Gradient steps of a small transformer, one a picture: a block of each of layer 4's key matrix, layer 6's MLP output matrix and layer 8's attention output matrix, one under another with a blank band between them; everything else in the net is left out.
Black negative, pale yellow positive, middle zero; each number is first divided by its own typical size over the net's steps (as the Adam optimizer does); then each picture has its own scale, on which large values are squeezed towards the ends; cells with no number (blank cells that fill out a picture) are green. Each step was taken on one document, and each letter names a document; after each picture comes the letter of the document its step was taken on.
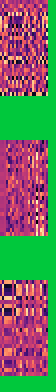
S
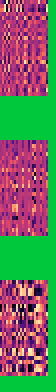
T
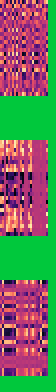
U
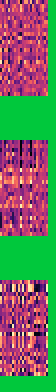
T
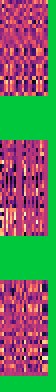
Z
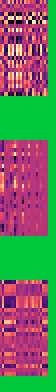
Z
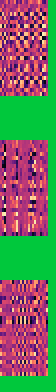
T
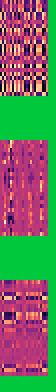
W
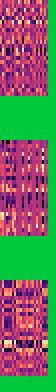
Z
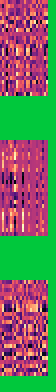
Z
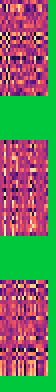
T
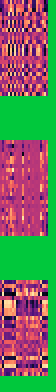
W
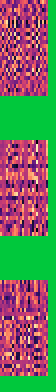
S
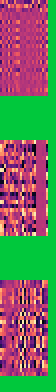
U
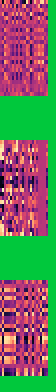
U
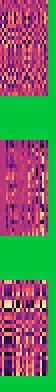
S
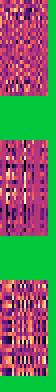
S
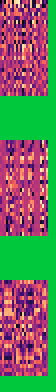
S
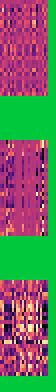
Z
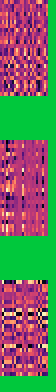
Z
